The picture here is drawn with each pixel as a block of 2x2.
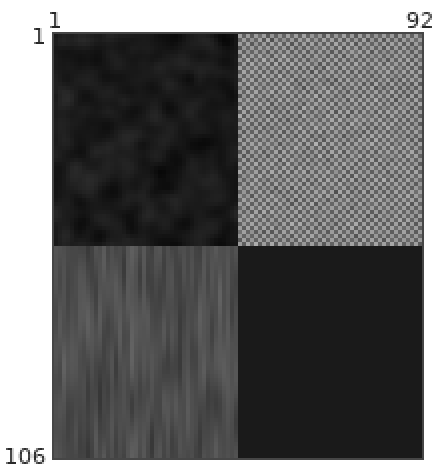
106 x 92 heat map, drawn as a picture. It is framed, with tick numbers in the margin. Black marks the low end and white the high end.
The table splits into 2 rows of 2 panels. Panel 1,1: very low, blotchy, faint in contrast. Panel 1,2: middling, checkered, strong in contrast. Panel 2,1: low, streaked downward, faint in contrast. Panel 2,2: very low, flat.
